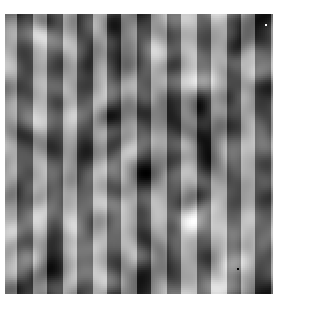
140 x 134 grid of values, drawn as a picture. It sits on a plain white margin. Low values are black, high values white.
The bottom right is the ninth with the highest average. Upright stripes repeat 9 times across the table. No overall slope runs across the table. Two lone cells stand out: one far higher and one far lower than their neighbours.
